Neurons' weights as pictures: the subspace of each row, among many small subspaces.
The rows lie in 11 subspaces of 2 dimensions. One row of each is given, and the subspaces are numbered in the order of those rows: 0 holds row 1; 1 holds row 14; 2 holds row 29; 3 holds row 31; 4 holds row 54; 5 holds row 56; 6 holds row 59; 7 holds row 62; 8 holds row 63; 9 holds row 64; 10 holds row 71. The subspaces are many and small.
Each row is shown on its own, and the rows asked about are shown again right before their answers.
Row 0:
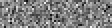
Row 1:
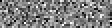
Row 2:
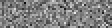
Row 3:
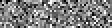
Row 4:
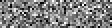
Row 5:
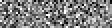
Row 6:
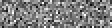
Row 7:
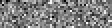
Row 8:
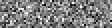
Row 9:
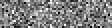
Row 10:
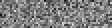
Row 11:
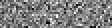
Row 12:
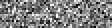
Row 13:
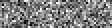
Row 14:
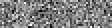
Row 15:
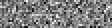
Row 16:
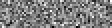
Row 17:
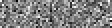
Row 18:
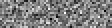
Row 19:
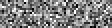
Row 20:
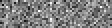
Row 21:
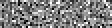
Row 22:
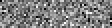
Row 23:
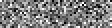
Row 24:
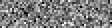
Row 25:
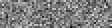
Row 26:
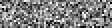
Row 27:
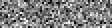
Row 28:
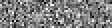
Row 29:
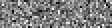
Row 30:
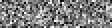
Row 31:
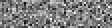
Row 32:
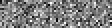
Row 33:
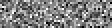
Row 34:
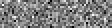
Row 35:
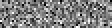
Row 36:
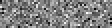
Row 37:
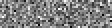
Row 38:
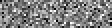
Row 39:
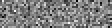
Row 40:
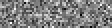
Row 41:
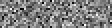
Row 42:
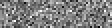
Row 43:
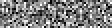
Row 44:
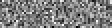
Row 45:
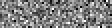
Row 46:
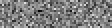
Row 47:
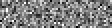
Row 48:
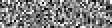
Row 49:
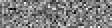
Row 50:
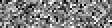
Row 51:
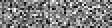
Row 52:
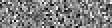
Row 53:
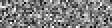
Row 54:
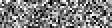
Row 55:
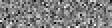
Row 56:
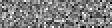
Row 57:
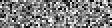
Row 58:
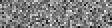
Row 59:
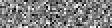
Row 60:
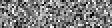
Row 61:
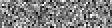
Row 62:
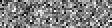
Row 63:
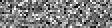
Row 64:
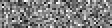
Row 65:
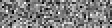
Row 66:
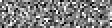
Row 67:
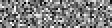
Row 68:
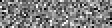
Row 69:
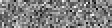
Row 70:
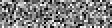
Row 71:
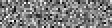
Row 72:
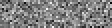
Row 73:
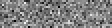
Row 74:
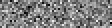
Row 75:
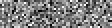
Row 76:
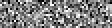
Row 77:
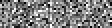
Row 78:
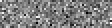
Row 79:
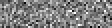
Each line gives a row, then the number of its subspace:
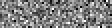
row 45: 2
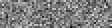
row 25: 9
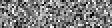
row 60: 7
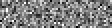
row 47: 10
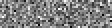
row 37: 2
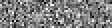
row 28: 8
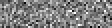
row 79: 0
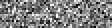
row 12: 8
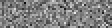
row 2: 3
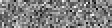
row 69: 7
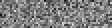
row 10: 2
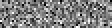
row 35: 10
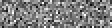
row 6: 0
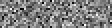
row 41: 4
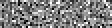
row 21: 2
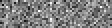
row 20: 9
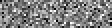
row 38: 0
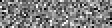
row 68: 5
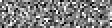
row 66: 0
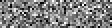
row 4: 3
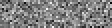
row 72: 5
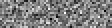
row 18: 8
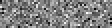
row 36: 5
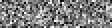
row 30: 3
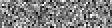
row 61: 7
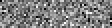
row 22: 5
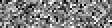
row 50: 4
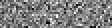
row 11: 6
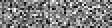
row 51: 3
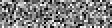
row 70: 0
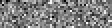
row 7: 4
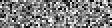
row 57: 2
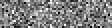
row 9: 1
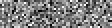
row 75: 1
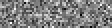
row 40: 10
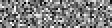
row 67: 10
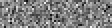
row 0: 6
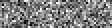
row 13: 9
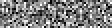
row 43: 3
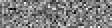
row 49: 3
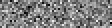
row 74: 7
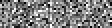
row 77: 1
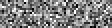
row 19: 10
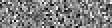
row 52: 8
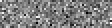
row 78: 5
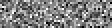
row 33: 5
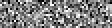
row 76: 8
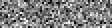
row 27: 9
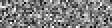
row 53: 10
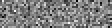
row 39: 2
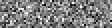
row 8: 4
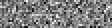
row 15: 6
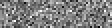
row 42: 1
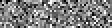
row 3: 4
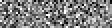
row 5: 8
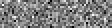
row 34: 4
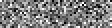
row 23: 3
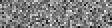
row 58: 0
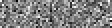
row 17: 9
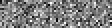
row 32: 7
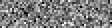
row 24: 7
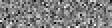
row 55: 10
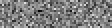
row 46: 1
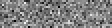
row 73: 9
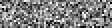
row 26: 5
